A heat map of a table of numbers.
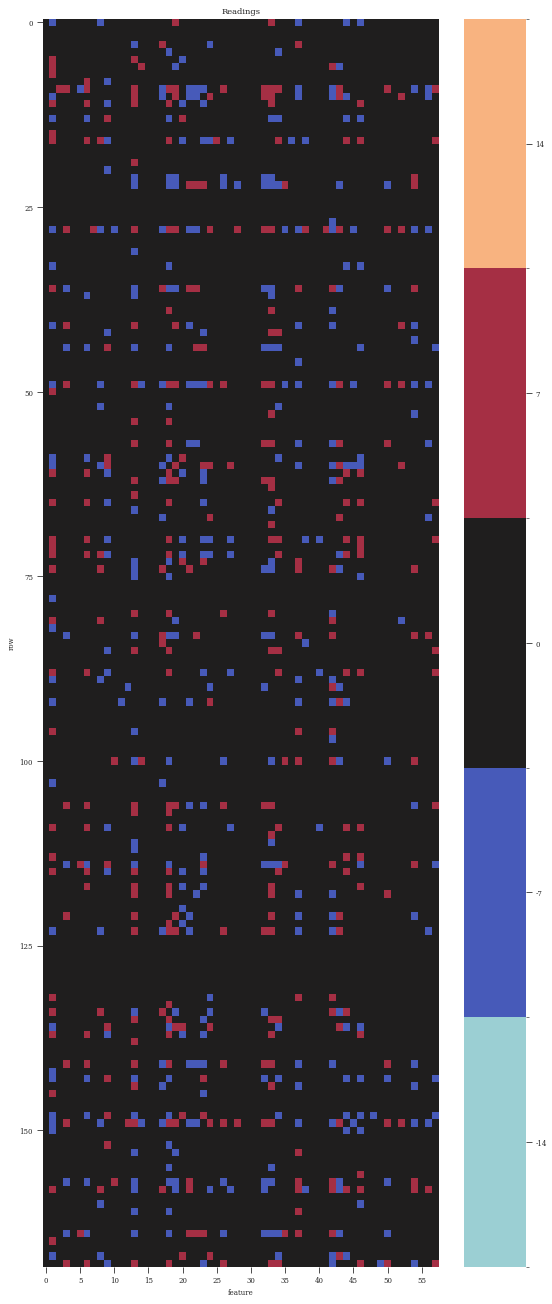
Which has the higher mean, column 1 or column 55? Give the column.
1
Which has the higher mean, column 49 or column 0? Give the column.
0
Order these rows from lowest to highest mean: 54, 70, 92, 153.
92, 153, 70, 54
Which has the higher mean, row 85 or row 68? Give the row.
85
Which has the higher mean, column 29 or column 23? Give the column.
29
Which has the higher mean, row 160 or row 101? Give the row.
101
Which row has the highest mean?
106
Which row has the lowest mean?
143
